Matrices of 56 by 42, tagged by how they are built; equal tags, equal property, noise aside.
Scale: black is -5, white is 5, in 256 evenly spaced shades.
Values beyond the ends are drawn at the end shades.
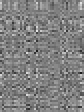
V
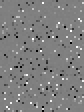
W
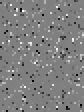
W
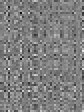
V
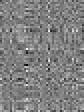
V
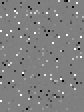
W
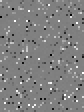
W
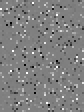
W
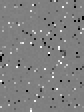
W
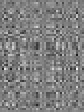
V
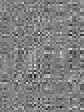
V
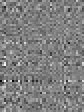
V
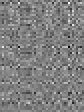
V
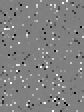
W
